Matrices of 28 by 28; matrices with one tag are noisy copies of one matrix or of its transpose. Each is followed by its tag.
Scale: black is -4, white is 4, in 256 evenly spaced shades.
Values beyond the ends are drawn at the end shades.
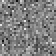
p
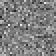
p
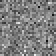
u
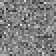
p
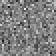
p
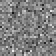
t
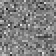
p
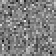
p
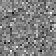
t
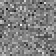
p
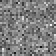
u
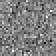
t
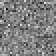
p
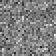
u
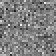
p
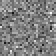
t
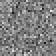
t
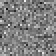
p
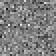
p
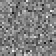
t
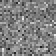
u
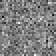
u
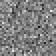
t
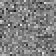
p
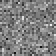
u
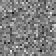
t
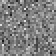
p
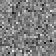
t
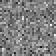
u
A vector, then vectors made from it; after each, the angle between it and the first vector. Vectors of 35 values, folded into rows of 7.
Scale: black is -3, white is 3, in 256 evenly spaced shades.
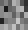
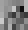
partly opposed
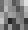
partly opposed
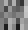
orthogonal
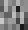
partly opposed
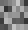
partly aligned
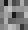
orthogonal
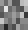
nearly opposite
